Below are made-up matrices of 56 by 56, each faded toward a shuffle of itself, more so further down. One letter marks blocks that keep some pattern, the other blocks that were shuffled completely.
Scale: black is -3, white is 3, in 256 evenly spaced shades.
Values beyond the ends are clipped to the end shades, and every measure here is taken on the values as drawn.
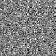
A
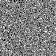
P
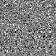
A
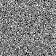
P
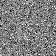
P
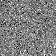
P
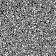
P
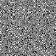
A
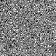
A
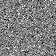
P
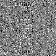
A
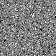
P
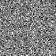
A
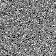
P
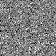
A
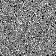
P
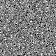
P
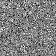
P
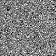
A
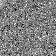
P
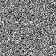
A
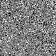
P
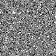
A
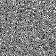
A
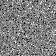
P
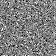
P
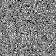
A
